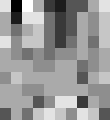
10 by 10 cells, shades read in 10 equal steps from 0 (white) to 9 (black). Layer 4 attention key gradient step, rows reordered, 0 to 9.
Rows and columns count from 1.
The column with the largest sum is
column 6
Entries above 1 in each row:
7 8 10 9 10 10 10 10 8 8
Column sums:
30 44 29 31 42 45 41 40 36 29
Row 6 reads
3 3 3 4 4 3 3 5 4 3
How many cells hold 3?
34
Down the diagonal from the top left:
1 8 3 2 5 3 3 3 3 6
